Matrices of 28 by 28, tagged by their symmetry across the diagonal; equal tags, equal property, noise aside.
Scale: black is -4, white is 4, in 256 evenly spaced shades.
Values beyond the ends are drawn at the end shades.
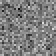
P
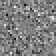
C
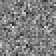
C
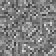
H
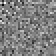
C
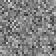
P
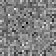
H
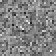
H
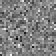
P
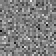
C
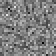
H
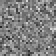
C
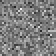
P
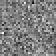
C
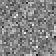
H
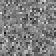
P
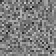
H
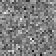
P
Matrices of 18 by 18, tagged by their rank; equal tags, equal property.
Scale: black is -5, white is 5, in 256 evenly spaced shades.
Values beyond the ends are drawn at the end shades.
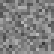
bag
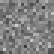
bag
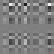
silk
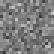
bag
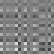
silk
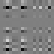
silk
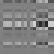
silk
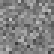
bag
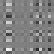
silk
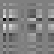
silk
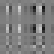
silk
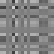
silk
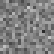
bag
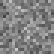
bag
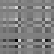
silk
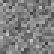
bag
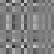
silk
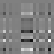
silk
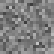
bag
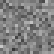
bag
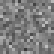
bag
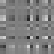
silk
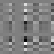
silk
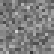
bag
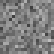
bag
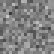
bag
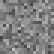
bag
